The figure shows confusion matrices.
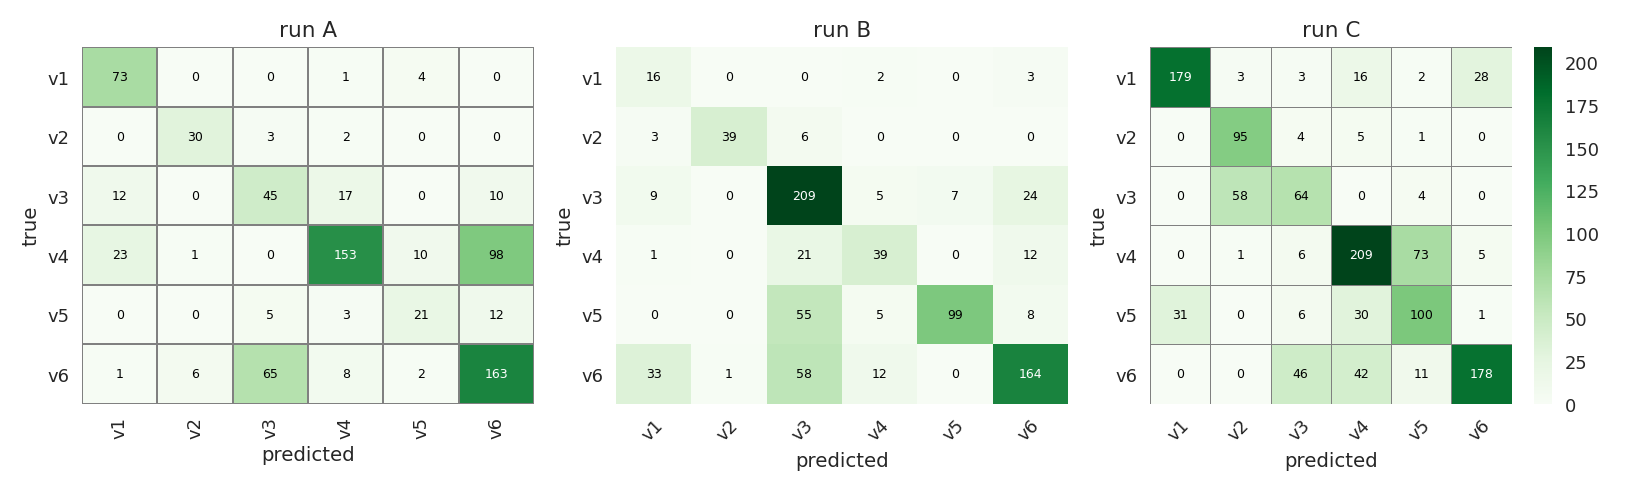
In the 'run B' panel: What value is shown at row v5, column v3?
55
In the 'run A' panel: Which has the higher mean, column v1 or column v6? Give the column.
v6
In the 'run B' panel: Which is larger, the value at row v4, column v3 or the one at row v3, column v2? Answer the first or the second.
the first
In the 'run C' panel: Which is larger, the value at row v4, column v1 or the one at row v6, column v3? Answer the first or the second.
the second
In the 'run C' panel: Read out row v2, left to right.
0 95 4 5 1 0
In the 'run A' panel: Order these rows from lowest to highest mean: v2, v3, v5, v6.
v2, v5, v3, v6
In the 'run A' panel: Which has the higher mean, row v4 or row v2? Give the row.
v4
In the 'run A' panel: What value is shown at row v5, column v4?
3
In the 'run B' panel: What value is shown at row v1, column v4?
2
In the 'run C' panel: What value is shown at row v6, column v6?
178
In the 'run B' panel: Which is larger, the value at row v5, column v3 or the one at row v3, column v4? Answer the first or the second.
the first
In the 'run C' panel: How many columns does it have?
6
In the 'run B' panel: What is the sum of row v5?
167
